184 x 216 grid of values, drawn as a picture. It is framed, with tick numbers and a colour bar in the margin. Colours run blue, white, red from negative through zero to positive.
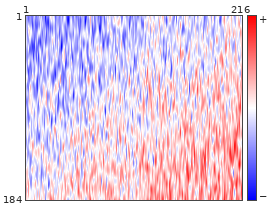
Average level on the scale: 50%. Mirror symmetry: none. Ninth with the lowest average: top left. Slope: up to the bottom right.
